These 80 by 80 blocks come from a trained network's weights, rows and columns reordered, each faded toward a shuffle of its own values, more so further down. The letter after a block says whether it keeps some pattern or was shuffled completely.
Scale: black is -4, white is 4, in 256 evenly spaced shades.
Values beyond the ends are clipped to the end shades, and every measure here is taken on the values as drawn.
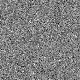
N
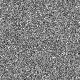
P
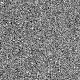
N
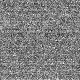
N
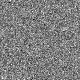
P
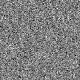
N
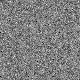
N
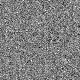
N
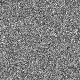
P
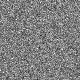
P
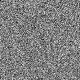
P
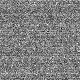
N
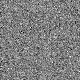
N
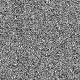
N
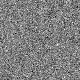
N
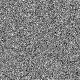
P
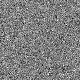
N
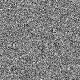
N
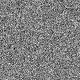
P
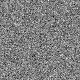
P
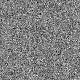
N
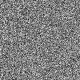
P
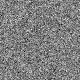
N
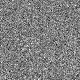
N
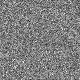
P
